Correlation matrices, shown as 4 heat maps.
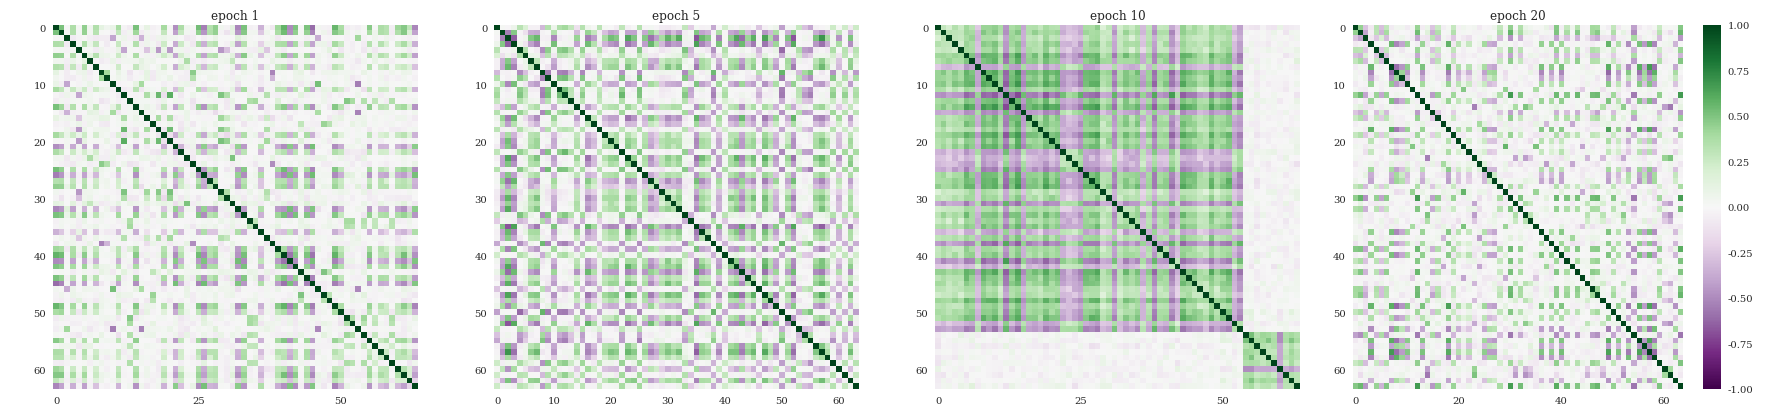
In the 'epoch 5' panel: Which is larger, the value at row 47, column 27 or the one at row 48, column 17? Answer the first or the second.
the second
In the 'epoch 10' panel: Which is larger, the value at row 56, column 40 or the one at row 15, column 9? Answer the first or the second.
the first
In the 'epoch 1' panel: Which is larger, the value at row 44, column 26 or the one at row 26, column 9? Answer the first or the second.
the second
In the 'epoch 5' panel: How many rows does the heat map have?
64
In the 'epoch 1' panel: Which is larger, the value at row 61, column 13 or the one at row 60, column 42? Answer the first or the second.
the second
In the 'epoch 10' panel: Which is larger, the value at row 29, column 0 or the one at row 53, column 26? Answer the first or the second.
the first
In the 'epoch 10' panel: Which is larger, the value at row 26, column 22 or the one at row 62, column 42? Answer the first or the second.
the second
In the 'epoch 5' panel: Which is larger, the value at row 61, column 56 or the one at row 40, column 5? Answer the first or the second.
the second
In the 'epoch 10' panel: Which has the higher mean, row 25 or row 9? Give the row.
9
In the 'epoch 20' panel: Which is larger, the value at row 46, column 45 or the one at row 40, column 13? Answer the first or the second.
the second
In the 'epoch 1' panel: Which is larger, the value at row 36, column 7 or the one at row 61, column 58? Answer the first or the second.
the second
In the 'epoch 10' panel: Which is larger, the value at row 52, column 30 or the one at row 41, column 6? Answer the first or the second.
the first
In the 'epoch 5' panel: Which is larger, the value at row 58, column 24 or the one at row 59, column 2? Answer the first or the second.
the first
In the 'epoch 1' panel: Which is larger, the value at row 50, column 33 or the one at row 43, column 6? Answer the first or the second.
the first
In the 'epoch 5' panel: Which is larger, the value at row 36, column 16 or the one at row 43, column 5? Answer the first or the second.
the second
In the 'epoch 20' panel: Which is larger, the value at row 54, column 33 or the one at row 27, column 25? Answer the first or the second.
the first
